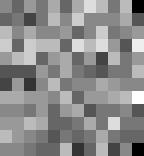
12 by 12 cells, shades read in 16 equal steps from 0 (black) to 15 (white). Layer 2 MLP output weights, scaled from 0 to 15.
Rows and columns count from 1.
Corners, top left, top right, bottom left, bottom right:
8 0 8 0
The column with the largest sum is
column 9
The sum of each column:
101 96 97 97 98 100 94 100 107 99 96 89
